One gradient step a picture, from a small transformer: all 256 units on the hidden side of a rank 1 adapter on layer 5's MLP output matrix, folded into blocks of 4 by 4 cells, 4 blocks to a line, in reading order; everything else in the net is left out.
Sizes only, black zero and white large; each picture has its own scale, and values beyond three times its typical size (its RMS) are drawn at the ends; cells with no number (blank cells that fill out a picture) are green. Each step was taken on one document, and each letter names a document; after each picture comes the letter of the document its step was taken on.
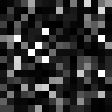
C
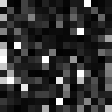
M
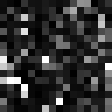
M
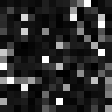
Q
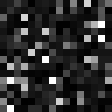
C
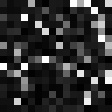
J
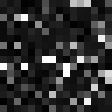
J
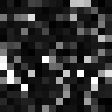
M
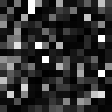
C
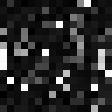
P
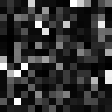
J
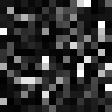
Q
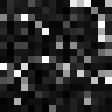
J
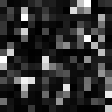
Q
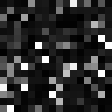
C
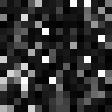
C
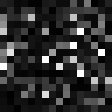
Q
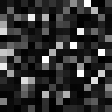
Q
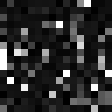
P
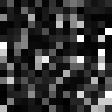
P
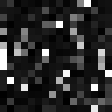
P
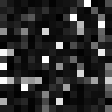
Q
